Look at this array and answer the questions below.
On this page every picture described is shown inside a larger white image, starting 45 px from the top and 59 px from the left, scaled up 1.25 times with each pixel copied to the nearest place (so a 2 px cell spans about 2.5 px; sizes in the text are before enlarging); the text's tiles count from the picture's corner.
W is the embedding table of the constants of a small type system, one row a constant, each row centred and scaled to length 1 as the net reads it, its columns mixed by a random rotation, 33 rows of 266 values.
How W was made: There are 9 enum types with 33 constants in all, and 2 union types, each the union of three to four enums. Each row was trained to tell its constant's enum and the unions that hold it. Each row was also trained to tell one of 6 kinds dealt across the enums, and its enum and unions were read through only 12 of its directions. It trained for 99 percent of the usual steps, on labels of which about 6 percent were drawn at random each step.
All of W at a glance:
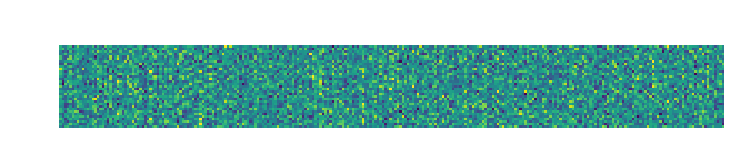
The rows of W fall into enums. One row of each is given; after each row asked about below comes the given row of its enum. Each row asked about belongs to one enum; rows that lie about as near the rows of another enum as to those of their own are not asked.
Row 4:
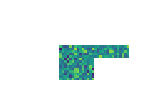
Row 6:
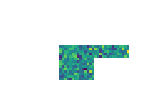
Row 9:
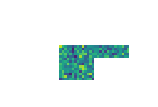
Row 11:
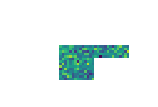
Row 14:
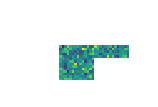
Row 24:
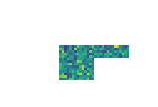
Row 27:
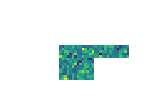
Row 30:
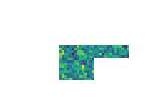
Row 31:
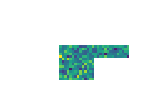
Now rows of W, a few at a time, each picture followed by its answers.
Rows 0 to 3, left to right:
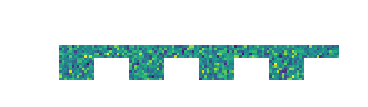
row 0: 24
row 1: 6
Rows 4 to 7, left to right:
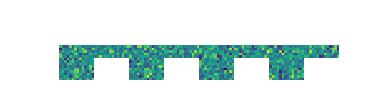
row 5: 4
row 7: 27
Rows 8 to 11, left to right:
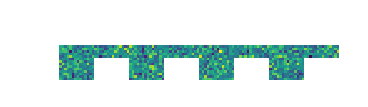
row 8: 11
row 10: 30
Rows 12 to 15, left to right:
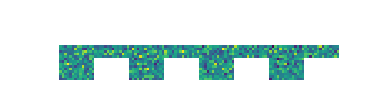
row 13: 4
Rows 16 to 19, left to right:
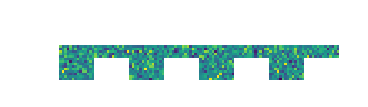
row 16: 9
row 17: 30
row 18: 31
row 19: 27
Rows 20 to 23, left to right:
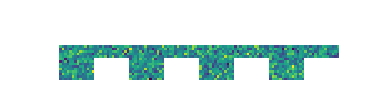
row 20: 4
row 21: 6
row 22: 24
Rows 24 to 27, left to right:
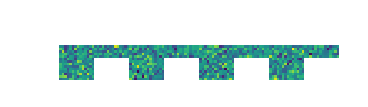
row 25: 11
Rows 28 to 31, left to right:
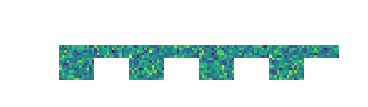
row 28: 14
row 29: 30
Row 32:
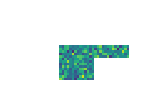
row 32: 27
